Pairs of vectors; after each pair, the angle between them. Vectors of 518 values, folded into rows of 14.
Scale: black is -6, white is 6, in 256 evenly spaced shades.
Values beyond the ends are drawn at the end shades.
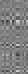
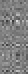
nearly parallel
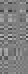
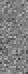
partly opposed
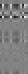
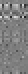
nearly opposite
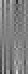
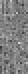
partly aligned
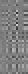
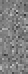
partly aligned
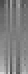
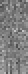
partly aligned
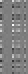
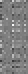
nearly parallel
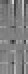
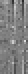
nearly opposite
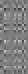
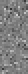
orthogonal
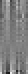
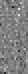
orthogonal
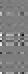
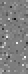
orthogonal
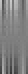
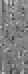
partly aligned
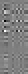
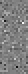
partly aligned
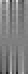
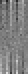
nearly opposite
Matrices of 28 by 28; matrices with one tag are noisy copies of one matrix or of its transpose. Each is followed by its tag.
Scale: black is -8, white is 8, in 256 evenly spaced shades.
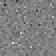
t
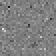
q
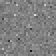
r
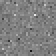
r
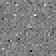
r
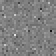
r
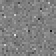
r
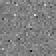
r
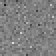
t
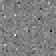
r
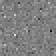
r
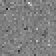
q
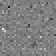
q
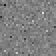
t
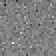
t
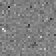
q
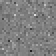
r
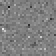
q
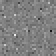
r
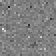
q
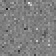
q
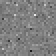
r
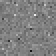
r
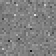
r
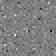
r
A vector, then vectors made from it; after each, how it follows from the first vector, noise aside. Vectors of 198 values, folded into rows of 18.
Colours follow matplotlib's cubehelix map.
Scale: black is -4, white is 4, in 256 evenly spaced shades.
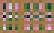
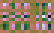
reversed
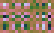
reversed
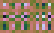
reversed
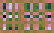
copied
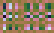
copied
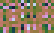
wrapped around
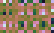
wrapped around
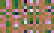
wrapped around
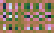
copied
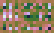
sign-scrambled
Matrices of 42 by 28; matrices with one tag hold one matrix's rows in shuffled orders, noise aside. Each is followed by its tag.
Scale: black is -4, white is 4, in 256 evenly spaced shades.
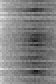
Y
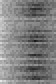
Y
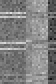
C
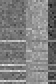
C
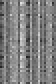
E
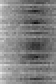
Y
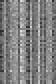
E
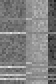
C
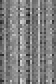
E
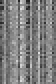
E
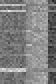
C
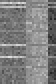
C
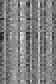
E
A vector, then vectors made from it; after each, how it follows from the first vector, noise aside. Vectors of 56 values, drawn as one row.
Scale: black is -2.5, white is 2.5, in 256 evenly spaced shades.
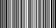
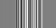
partly zeroed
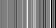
partly zeroed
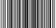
negated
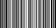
copied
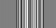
partly zeroed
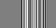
partly zeroed
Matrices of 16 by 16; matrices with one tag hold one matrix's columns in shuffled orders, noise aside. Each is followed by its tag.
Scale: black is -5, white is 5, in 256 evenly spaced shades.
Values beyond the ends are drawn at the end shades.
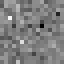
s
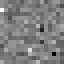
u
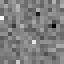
s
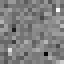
u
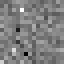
u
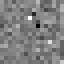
s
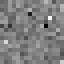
s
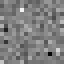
u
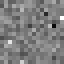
s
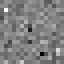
u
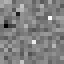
s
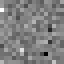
u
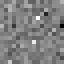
s
